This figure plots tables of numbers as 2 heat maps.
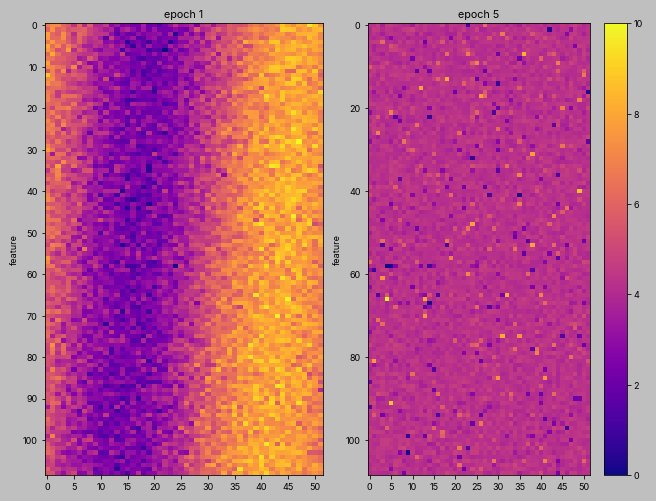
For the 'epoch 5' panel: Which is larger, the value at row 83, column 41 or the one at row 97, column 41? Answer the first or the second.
the second
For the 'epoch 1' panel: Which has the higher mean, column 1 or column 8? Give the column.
1
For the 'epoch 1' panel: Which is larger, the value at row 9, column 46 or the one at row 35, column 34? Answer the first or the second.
the first
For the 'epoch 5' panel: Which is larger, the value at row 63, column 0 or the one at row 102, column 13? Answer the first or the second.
the second
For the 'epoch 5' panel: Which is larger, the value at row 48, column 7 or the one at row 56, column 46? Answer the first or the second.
the first
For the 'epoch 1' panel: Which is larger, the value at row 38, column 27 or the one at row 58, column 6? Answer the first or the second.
the second
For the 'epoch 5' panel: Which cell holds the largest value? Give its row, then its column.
66, 4
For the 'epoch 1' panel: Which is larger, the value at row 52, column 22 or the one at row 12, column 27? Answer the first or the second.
the second
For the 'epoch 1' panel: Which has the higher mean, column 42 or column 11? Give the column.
42
